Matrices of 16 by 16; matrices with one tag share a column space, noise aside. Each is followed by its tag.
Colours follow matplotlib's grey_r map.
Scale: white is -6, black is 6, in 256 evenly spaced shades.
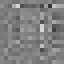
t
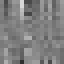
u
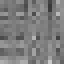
u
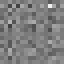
t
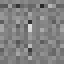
t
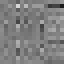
t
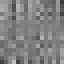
u
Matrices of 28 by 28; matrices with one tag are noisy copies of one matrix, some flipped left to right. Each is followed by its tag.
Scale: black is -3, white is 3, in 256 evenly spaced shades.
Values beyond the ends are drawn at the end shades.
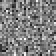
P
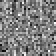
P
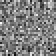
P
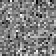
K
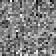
K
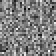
P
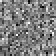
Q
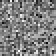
K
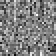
P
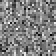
P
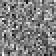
Q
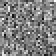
Q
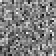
Q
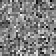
K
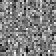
P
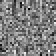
P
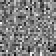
P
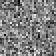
K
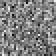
Q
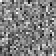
Q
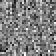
P
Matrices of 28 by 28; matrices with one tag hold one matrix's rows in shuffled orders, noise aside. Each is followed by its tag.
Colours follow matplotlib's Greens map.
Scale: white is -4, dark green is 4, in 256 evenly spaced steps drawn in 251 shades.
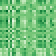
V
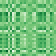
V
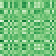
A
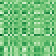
A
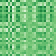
V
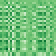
V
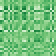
A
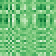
V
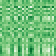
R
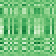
A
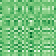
R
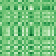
R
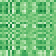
V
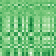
R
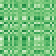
A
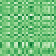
R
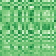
R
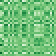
A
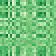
V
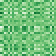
A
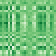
V
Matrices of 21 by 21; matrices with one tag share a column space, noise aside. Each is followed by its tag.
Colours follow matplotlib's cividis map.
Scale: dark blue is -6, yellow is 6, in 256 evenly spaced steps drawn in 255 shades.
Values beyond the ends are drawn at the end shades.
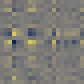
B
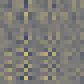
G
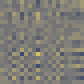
G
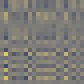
G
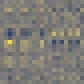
B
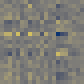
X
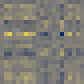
X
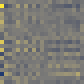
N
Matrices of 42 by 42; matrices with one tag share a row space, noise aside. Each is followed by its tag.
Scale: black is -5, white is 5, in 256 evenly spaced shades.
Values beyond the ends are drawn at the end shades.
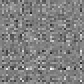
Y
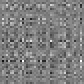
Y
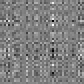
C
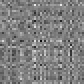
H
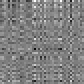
H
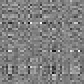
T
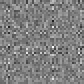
C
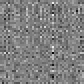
C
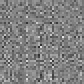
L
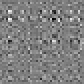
T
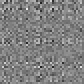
L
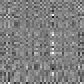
C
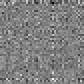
C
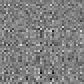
L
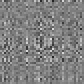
L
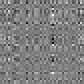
C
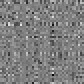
C
